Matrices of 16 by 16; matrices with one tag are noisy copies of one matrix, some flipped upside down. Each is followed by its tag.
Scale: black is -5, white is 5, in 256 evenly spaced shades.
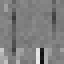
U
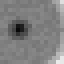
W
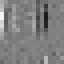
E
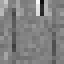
U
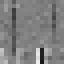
U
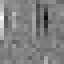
E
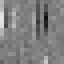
E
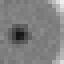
W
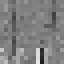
U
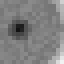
W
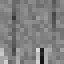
U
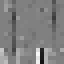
U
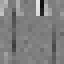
U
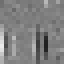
E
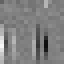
E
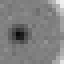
W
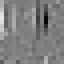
E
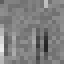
E
